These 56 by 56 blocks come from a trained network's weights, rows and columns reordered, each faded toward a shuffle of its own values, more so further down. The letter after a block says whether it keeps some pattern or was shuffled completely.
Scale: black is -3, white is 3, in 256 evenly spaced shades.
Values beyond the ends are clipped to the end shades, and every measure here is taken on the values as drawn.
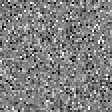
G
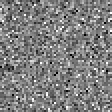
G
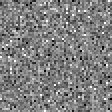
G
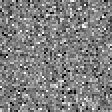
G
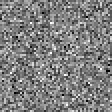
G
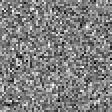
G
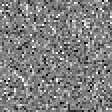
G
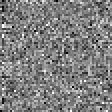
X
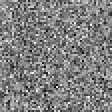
G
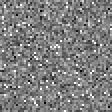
G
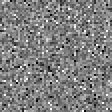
G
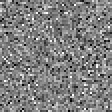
G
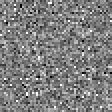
X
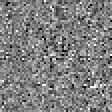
X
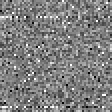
X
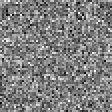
X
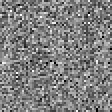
X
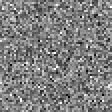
G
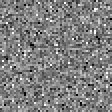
G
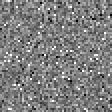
G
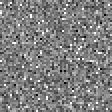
G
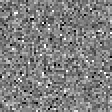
G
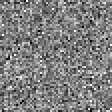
X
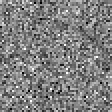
X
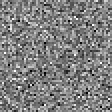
X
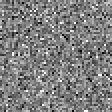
X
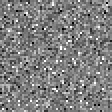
G
